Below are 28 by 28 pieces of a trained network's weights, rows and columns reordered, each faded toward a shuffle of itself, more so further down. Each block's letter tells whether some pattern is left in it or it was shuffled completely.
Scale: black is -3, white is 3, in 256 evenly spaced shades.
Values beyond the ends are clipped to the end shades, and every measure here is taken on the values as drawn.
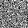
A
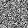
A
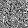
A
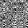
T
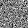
A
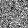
A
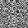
T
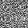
T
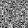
T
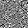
T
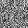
T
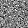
A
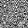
T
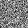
A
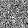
A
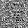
T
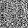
T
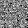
T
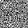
T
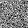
A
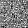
A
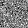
A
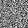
T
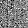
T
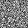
A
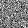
A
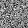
A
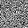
T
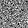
A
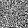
T
